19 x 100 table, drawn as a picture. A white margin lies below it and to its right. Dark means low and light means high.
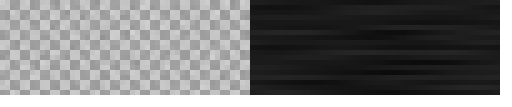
The table splits into one row of 2 panels. Panel 1,1: high, checkered. Panel 1,2: very low, streaked across, faint in contrast.
